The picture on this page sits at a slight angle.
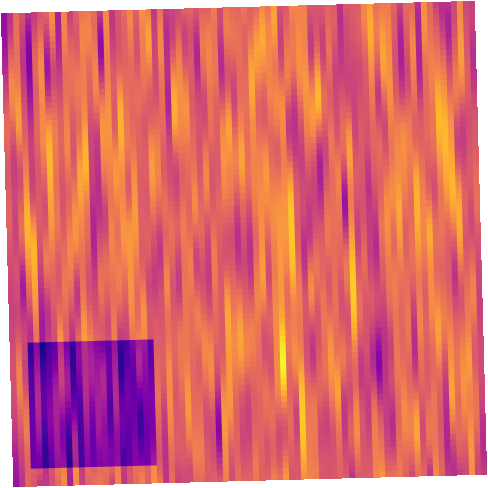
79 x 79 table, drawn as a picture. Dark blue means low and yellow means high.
In the bottom left lies a patch that is lower than the rest. Streaks run downward. The ninth with the lowest average is the bottom left. The values are skewed, with a long tail toward low values. The halves do not mirror each other.
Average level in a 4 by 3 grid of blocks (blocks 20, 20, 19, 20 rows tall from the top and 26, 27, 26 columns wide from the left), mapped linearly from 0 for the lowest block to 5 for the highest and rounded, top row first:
454 / 555 / 355 / 054
